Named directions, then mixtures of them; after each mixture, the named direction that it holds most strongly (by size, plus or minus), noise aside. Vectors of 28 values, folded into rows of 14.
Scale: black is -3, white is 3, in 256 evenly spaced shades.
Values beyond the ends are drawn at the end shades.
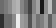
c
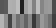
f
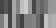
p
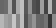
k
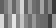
k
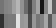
c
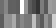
f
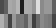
f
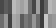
p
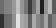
c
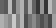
k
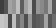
f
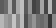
k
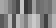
f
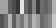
f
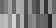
k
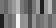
c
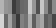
c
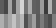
k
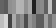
k
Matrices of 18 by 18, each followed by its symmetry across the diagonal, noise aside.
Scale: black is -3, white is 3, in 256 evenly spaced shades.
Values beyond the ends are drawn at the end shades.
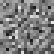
symmetric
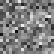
neither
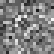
symmetric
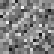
symmetric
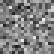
neither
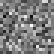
neither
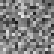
antisymmetric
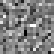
antisymmetric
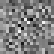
antisymmetric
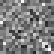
symmetric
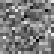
neither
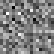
antisymmetric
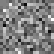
symmetric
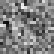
antisymmetric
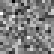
antisymmetric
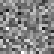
neither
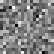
neither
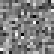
antisymmetric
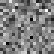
neither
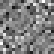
symmetric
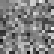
antisymmetric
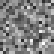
symmetric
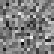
neither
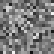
symmetric
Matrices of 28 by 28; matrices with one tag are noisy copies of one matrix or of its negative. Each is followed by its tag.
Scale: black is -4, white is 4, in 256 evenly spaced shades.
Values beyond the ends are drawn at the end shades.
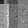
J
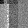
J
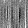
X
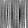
X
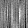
X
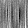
X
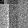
J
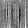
X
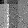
J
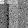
J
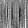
X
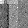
J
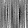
X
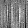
X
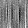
X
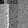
J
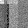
J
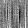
X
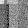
J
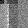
J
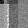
J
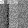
J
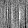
X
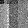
J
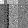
J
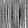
X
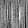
X
